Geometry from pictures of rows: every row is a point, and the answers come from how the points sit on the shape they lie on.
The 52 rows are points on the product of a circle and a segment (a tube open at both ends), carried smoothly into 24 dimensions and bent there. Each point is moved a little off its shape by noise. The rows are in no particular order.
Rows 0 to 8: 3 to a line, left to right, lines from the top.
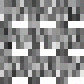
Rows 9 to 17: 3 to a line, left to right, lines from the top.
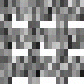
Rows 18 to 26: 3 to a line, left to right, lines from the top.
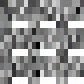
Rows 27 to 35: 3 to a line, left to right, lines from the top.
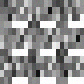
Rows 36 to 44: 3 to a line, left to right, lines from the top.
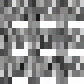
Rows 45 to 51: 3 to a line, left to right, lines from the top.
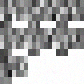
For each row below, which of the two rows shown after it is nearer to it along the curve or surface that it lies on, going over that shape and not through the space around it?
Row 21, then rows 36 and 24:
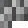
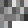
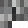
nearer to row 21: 24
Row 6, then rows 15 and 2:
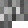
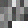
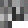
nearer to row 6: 2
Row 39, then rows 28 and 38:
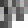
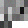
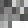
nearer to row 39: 28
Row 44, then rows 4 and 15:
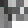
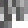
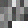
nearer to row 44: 4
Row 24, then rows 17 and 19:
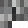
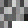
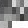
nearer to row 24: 17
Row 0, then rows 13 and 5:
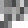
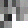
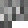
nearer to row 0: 13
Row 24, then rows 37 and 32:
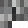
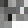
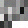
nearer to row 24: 32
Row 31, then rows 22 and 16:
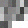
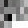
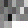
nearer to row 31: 22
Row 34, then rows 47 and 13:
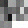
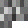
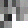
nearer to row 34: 13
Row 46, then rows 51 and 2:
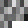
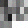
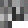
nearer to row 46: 2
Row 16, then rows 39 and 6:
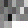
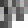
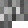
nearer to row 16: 39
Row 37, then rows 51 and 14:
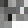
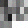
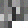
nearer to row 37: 51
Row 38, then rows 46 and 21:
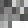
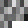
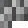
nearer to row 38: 46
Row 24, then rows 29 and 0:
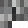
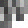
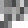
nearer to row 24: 0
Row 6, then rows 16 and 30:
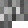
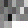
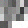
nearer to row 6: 30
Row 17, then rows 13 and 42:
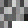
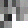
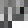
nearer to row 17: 42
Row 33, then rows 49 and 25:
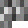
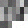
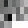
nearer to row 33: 49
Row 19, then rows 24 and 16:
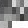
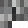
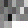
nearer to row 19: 16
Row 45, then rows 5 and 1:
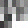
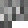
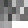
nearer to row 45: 1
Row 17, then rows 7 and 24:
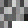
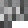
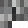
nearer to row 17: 24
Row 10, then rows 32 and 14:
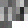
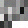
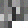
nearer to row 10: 32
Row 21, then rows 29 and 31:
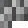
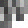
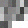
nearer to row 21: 31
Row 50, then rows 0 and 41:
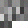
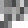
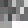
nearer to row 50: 0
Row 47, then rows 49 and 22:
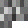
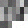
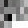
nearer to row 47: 49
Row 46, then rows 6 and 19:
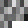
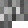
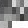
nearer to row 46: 19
